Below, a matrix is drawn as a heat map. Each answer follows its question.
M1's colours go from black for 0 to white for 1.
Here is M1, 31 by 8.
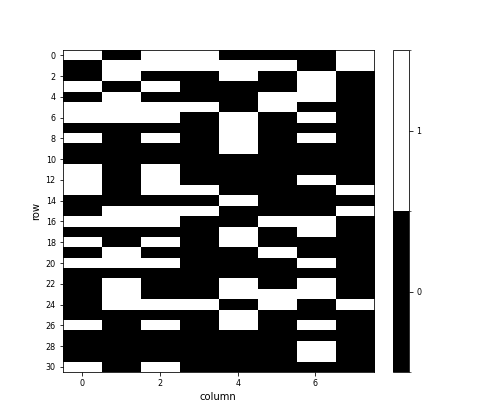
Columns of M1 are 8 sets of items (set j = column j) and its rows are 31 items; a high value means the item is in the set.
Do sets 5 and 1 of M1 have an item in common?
yes
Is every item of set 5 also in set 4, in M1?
no
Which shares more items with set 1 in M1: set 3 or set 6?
set 6
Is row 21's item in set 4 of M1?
no
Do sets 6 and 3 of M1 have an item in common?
no
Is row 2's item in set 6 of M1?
yes
